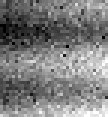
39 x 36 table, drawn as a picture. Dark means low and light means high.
The values follow a bell shape. Stripes running across repeat 2 times from top to bottom. The ninth with the lowest average is the top left. There is an overall slope up to the bottom right.
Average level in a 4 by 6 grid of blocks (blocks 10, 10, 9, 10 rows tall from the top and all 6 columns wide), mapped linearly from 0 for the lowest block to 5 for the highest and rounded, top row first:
011233 | 011233 | 233445 | 223444
